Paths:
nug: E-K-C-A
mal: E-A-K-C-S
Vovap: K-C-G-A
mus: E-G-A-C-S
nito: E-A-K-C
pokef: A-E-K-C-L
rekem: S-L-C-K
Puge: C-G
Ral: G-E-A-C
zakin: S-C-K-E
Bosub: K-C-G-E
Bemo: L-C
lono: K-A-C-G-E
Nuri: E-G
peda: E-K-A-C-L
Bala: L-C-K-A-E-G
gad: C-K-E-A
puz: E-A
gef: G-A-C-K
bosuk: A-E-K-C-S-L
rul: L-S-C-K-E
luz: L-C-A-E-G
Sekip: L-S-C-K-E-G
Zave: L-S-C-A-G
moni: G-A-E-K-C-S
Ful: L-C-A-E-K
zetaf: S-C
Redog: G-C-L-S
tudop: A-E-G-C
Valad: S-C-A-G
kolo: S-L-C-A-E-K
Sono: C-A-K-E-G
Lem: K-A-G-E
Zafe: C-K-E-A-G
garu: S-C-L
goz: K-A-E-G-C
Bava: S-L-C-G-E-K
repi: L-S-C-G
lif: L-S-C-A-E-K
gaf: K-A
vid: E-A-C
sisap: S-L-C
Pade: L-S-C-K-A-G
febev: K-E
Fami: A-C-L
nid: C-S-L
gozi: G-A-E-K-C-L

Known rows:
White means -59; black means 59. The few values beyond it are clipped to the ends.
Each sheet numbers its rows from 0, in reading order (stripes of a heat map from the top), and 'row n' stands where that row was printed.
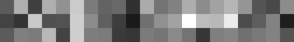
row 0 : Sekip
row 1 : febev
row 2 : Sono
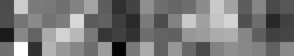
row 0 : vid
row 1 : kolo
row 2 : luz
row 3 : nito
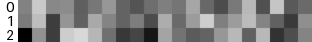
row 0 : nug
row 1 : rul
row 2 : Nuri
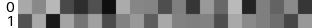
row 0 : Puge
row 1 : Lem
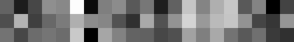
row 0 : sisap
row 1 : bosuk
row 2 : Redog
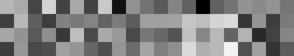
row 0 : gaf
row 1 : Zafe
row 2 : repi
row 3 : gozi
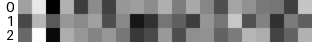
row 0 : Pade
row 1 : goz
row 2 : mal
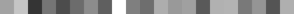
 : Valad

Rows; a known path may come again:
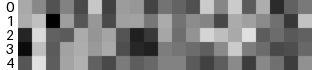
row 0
repi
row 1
Pade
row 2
gad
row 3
Ral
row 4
Bosub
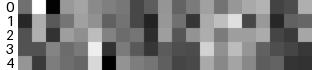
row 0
mal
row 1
tudop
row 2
Sekip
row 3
Bava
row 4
Redog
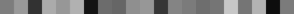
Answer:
rekem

